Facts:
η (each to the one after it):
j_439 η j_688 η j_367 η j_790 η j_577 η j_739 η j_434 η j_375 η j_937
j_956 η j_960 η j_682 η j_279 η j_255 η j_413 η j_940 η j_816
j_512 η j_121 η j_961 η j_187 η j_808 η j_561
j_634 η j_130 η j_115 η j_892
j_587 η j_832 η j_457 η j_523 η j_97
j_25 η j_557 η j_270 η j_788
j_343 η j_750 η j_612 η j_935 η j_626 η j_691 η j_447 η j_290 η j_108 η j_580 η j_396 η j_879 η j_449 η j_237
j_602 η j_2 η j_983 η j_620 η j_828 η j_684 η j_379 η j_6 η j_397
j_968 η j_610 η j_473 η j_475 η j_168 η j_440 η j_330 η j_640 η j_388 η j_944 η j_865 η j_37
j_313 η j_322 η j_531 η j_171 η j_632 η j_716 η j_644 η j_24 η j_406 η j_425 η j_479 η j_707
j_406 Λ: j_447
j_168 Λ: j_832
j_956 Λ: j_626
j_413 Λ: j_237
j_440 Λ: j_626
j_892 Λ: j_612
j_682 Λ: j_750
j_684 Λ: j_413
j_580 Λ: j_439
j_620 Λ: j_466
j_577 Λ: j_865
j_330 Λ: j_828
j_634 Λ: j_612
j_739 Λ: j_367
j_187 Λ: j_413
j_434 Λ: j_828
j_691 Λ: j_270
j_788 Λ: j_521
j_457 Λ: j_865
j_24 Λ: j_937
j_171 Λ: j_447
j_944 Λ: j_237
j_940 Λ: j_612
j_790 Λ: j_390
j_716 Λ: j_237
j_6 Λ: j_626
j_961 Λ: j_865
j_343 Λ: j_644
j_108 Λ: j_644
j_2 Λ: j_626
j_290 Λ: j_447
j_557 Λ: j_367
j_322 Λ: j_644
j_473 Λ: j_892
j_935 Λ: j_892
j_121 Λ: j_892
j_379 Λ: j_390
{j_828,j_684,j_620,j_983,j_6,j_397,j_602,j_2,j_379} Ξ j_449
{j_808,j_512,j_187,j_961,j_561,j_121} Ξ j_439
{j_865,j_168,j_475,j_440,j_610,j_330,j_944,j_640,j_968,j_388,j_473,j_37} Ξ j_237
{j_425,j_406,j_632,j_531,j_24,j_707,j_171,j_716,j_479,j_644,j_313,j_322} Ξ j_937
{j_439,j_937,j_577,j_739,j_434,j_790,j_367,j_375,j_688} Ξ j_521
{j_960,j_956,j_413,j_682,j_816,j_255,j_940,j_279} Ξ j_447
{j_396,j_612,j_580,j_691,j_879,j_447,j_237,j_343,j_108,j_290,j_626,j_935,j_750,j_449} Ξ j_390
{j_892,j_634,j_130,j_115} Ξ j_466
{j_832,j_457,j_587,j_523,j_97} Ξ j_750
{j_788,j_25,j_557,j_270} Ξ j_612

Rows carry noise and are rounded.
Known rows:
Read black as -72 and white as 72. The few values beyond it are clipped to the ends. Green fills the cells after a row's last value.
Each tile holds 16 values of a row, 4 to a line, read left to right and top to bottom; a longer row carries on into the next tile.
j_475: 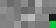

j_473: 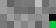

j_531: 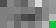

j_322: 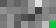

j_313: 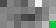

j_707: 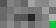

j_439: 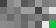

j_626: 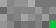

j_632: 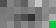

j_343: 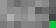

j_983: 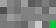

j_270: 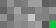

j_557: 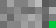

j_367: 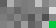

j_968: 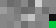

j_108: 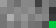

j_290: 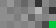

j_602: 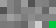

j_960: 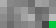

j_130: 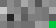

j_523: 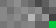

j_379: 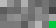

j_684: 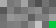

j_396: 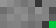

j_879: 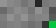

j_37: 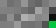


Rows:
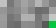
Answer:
j_956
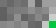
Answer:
j_434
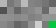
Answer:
j_2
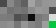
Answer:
j_406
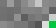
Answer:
j_790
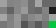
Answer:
j_390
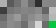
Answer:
j_828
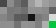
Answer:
j_171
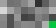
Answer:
j_892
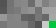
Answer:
j_521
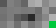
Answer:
j_24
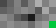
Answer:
j_937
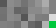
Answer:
j_577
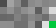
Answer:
j_512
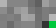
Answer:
j_816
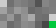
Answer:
j_940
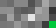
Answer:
j_865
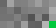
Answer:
j_739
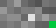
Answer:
j_457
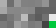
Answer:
j_413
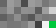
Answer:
j_121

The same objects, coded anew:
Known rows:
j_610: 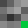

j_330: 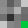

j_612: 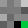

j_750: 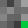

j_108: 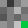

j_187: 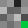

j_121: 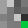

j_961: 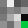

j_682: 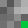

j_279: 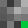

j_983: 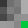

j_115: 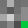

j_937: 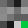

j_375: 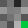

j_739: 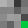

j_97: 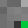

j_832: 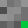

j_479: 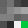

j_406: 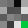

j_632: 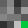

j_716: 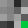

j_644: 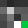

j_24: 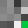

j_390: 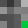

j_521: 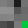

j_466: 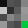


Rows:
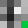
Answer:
j_944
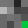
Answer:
j_439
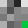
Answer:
j_290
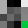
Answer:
j_447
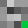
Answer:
j_634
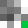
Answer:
j_6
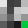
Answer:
j_413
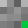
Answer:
j_691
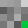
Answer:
j_935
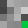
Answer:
j_457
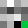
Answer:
j_892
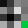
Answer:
j_37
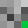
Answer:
j_473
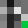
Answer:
j_237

